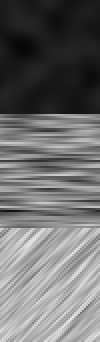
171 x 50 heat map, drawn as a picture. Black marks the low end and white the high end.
The table splits into 3 rows of 1 panel. Panel 1,1: very low, smooth, faint in contrast. Panel 2,1: middling, streaked across, strong in contrast. Panel 3,1: high, slanting up to the right.
